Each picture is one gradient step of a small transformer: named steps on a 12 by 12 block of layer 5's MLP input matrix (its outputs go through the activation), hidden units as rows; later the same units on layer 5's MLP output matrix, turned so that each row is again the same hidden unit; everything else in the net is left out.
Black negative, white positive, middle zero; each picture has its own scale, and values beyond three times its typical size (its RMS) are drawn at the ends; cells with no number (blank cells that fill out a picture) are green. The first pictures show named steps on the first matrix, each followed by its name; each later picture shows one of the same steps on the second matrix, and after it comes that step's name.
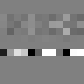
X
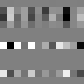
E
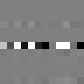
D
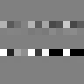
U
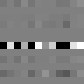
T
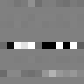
T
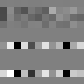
E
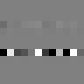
U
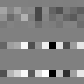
E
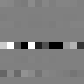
T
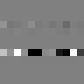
U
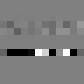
X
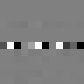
D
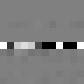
D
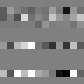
E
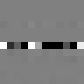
D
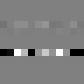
U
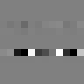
U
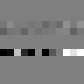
X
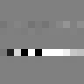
U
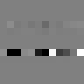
U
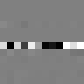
D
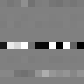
T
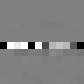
D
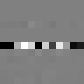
D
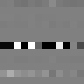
T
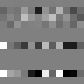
E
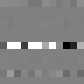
T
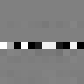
D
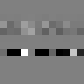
X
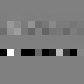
X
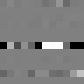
T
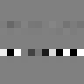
U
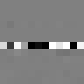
D
